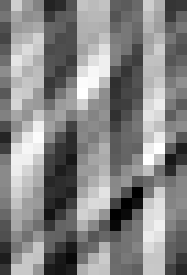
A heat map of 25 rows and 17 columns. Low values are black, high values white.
Slope: none. Average level on the scale: 50%. Ninth with the highest average: top middle. Stripes: upright, repeating 3 times.
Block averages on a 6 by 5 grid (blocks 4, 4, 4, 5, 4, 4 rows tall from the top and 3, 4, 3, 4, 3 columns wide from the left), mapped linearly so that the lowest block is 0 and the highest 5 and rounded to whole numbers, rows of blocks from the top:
2 1 4 2 1 | 3 1 5 1 2 | 3 2 3 1 3 | 4 1 3 2 1 | 3 0 4 0 3 | 2 0 2 2 2
